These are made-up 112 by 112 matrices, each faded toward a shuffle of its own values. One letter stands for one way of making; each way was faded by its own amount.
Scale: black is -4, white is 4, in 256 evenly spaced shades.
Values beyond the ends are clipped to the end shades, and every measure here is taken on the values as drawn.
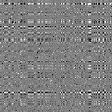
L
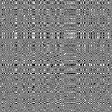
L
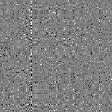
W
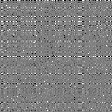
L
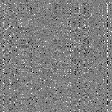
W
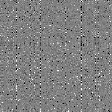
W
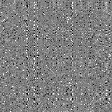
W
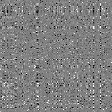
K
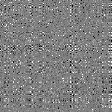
K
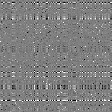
L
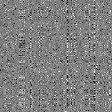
W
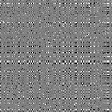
L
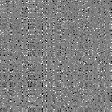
K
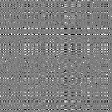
L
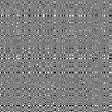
L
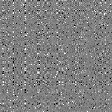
K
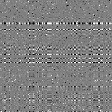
L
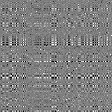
L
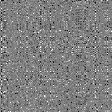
W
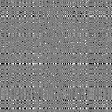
L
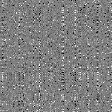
W
